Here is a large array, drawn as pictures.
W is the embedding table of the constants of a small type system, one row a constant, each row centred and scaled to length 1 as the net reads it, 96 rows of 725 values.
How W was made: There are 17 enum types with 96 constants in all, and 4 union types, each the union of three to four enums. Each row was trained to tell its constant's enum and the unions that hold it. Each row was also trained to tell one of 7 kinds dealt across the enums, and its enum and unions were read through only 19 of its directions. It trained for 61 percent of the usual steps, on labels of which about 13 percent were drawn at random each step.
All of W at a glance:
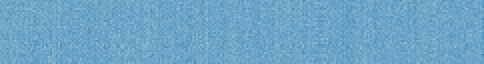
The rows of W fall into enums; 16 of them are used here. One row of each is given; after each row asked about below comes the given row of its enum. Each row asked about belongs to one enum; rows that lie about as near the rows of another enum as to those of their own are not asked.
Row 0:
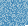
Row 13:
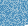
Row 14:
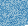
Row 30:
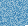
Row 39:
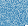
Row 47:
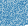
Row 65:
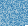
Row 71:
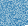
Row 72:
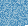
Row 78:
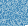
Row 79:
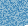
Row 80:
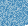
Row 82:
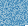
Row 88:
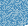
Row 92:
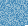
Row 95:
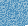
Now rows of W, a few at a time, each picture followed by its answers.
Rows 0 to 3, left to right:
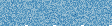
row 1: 79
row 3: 82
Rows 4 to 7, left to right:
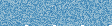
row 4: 39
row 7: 88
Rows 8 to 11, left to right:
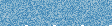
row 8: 14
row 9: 30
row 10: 14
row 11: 13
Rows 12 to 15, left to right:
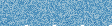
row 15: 88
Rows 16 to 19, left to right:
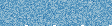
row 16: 30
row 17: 78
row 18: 13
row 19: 80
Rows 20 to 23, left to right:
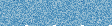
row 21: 88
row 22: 0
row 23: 39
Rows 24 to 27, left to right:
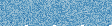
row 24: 88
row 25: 39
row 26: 47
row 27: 95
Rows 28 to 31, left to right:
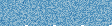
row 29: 82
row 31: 95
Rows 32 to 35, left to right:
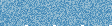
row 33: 30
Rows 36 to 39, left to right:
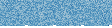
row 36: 92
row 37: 0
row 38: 30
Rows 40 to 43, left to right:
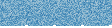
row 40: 14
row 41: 39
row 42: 39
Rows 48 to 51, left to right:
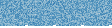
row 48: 78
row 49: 13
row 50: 0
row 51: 82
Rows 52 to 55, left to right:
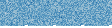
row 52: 88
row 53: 78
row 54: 95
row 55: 88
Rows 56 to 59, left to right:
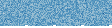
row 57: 14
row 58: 78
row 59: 82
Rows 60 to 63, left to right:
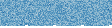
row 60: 95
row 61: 72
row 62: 47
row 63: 0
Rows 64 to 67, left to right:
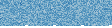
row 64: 79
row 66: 92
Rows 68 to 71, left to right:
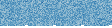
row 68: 79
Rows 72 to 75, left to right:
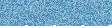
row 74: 95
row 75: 47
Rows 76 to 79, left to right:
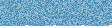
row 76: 92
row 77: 82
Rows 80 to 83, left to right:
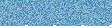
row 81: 92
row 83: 79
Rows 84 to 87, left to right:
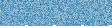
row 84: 82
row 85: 39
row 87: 92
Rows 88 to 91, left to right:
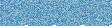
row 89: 13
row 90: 47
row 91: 95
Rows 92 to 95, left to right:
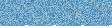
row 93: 79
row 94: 92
